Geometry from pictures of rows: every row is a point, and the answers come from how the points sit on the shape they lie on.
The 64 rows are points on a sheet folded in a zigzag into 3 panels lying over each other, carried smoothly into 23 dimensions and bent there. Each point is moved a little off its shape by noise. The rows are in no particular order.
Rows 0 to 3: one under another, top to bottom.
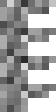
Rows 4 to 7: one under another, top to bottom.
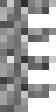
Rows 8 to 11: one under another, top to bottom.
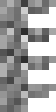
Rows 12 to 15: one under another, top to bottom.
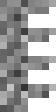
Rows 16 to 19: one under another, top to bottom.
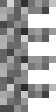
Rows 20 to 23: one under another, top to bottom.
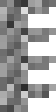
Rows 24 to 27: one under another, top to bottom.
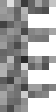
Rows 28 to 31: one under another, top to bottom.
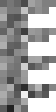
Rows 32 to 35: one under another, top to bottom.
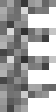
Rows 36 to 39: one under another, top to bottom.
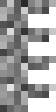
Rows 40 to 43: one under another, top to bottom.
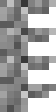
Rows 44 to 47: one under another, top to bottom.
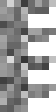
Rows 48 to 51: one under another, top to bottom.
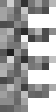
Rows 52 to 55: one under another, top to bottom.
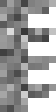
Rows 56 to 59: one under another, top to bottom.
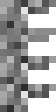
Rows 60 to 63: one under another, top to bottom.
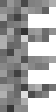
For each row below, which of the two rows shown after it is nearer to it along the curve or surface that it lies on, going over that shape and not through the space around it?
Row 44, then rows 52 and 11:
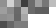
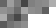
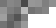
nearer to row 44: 11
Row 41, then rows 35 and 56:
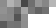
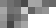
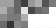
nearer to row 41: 56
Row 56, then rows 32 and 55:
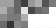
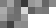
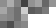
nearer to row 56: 55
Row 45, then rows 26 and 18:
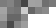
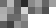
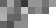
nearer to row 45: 18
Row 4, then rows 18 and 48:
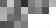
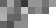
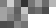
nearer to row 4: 18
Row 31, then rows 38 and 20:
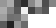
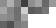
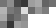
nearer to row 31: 38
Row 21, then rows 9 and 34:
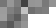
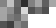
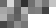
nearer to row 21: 9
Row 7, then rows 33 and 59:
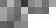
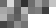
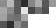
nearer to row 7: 59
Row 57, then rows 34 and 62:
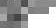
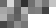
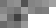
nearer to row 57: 62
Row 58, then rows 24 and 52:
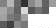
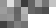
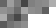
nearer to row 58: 24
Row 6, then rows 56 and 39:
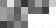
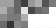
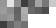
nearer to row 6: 39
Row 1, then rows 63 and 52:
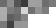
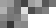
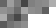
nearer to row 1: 52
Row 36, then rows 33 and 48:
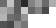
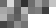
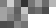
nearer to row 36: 33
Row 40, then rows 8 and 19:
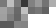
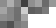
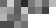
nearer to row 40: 8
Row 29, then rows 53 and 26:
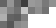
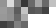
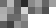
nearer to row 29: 26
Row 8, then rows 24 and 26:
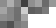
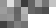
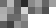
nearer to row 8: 24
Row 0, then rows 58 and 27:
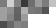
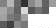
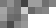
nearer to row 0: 58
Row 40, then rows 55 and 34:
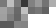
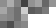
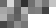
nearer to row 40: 55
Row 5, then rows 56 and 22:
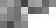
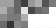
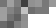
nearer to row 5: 56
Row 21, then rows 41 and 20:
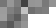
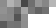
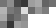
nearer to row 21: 20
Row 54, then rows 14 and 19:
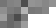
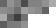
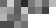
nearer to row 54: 14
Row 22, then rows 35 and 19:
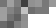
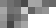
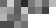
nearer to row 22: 35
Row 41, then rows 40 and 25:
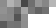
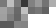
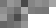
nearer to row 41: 40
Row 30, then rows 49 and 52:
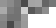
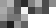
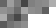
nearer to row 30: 49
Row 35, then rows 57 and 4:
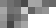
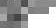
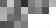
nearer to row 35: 57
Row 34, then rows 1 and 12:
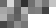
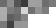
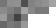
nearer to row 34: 1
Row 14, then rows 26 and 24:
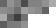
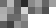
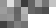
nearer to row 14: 26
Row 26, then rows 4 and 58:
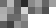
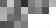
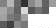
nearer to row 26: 4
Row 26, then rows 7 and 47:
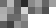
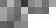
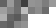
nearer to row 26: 47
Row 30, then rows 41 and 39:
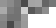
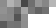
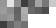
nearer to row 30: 41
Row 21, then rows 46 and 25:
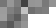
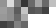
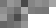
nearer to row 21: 25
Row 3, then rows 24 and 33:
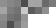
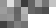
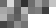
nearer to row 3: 24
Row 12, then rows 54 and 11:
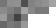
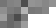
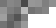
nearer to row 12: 54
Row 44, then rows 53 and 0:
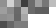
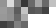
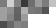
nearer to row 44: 53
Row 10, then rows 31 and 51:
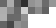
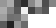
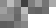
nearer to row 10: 31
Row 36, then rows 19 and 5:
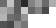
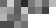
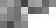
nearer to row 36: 19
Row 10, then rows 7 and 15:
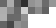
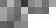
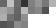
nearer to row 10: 15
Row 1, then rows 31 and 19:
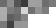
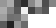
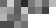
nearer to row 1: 19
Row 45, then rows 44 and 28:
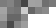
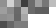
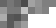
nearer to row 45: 28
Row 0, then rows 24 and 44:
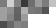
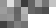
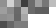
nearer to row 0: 24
